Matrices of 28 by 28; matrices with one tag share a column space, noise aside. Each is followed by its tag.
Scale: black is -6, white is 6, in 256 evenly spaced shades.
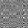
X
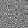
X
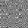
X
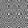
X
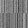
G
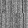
G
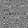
X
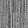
G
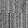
G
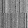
G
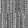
G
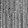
G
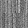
G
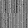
G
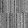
G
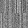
G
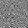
X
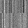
G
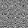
X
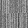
G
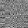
X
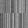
G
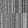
G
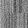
G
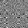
X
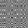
X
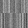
G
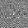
X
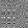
X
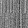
G
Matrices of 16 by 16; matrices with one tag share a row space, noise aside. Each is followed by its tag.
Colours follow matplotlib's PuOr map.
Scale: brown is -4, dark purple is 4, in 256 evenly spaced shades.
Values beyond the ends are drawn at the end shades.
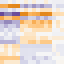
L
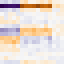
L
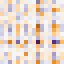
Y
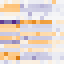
L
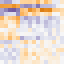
L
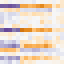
L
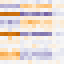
L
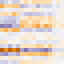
L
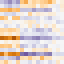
L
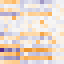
L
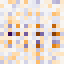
Y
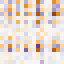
Y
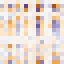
Y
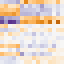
L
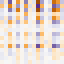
Y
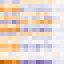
L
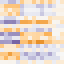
L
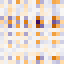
Y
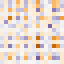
Y
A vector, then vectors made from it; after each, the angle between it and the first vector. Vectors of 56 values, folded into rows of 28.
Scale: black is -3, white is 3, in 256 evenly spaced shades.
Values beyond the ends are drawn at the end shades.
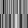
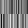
partly opposed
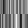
nearly parallel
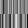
nearly parallel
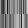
partly aligned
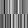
partly aligned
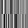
partly opposed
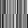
partly aligned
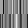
nearly parallel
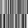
partly opposed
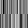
nearly parallel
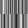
nearly opposite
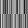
partly aligned
